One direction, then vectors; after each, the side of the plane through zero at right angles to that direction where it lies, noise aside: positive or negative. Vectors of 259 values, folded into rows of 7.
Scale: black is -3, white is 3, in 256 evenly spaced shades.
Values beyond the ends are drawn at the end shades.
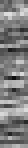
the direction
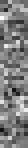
positive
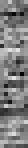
negative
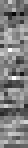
negative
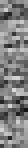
negative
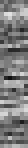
positive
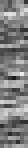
positive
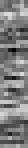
positive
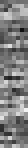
positive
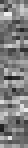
positive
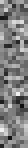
negative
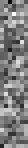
positive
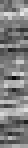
positive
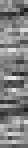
negative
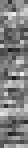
positive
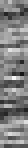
negative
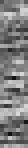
positive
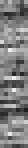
negative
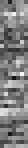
positive
